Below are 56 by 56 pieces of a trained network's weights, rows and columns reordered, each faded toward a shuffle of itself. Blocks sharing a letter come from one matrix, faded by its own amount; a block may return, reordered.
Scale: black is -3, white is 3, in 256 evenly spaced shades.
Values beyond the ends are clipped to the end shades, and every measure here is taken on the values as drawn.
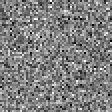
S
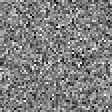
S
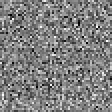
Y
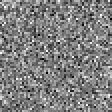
S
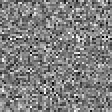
Y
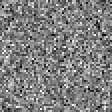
S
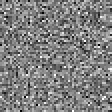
Y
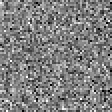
S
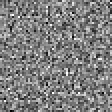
Y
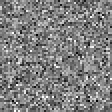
S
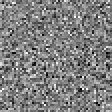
Y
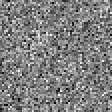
S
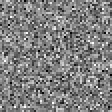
S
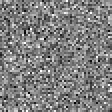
S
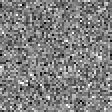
S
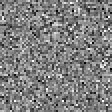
S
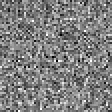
Y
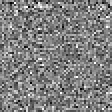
Y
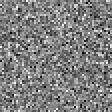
S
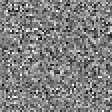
Y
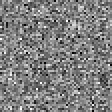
Y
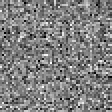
Y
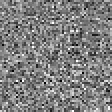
Y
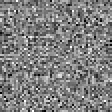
Y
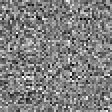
Y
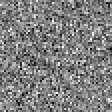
S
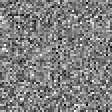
Y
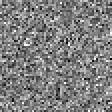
S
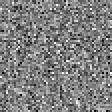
S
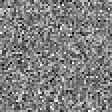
S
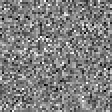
S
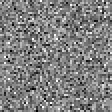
S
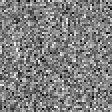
S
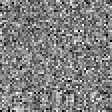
Y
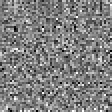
Y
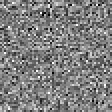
Y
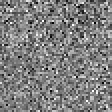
Y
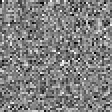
Y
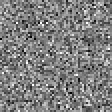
S
